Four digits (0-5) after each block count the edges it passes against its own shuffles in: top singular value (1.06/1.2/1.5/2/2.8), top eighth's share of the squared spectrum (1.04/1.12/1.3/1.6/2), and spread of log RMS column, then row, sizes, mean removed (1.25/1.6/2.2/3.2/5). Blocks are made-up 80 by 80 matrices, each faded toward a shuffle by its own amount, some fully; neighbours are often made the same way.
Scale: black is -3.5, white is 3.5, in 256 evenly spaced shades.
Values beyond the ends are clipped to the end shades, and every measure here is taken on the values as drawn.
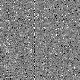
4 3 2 1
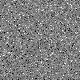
2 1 0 0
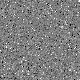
2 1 0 0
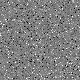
0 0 0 0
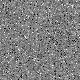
0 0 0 0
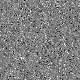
2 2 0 0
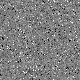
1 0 0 0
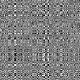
5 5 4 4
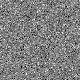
3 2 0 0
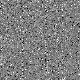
1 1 2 0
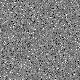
0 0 0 0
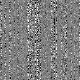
2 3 4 0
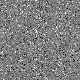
0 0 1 0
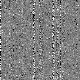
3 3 4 0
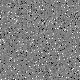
2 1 0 0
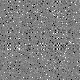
4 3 1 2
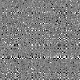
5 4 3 3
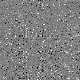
3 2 1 1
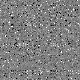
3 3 1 2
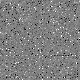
3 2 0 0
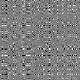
5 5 3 3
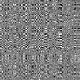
5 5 3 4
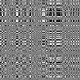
5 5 4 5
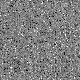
3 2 0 0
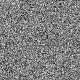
0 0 0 0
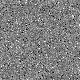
0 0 0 0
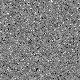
0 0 0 0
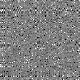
4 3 2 2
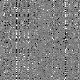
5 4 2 1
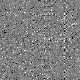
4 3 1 0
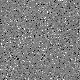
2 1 0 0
